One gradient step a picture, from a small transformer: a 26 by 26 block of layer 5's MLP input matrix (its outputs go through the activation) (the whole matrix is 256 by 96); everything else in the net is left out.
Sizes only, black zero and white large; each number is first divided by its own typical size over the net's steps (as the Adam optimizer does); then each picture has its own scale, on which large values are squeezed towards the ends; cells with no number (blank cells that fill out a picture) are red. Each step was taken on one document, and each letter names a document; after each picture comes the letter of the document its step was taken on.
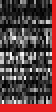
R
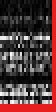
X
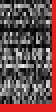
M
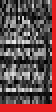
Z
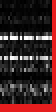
X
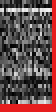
Z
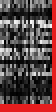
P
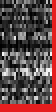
R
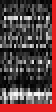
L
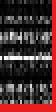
X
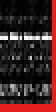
X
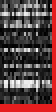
M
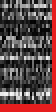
L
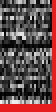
Z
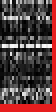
L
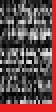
Z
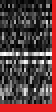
R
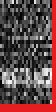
R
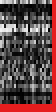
P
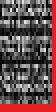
Z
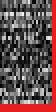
Z
